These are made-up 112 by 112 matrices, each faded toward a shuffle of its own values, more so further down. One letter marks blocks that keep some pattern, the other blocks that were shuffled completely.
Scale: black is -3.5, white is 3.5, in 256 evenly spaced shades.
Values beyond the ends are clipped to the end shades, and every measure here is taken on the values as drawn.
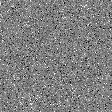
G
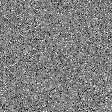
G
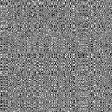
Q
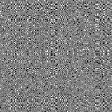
Q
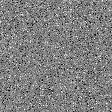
G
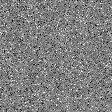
G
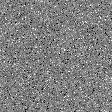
G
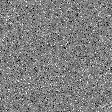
G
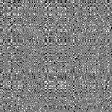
Q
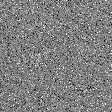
G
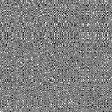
Q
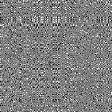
Q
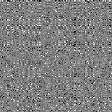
Q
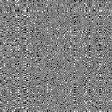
Q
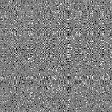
Q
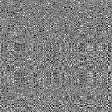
Q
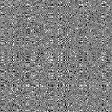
Q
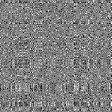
Q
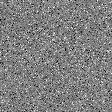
G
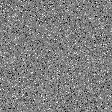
G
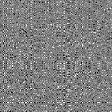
Q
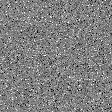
G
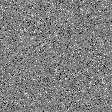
G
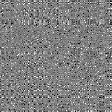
Q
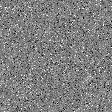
G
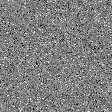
G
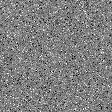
G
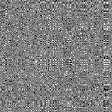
Q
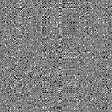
Q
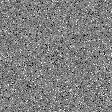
G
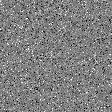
G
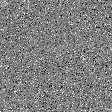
G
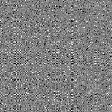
Q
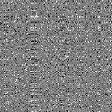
Q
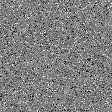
G
